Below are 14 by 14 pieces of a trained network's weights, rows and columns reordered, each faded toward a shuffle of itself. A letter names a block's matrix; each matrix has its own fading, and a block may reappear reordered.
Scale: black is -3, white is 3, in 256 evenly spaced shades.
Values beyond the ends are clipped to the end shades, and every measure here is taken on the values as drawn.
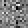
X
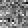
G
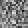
X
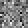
X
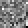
G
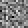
X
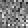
G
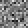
G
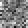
G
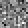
G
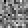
X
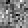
X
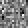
G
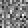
X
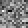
G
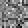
X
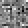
X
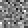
G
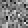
G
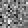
G
